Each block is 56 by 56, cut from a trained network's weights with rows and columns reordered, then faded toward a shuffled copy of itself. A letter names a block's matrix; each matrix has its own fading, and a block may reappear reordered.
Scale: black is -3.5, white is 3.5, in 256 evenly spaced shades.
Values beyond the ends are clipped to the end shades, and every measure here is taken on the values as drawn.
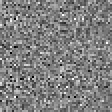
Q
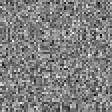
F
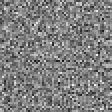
F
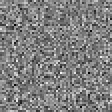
F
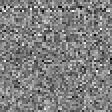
Q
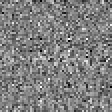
Q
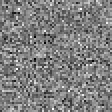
Q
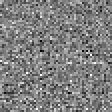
Q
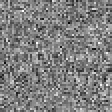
F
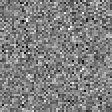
F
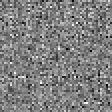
Q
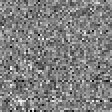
Q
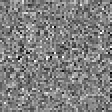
Q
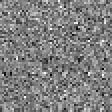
Q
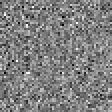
Q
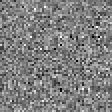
Q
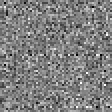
Q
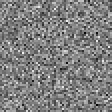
F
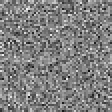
F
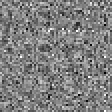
F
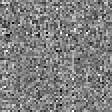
Q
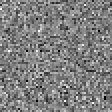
Q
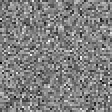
F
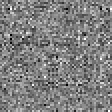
Q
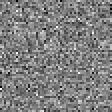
F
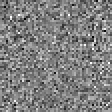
Q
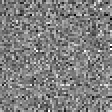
Q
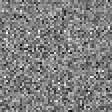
Q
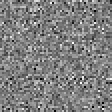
Q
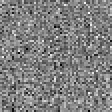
F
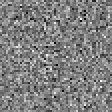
F
